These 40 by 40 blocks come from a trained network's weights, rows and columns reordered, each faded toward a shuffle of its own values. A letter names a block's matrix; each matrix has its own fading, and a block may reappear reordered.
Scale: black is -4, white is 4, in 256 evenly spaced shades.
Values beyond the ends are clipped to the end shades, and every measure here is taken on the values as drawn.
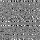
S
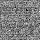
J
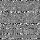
S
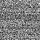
J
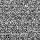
J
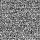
J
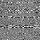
S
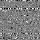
S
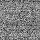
J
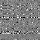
S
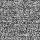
J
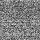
J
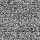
J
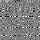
S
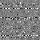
S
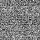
J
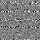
S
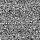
J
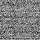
J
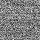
J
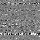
S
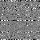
S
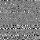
S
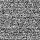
J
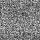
J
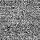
J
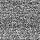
J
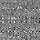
S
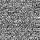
J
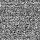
J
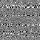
S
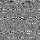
S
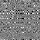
S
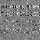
S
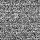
J
